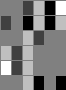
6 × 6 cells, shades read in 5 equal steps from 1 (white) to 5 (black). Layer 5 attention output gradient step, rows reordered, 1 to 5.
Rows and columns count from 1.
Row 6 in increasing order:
2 3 3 3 5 5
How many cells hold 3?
16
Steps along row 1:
same up down up down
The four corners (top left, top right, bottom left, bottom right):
3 1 3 5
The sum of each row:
18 21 18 17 16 21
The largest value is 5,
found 5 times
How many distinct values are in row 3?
3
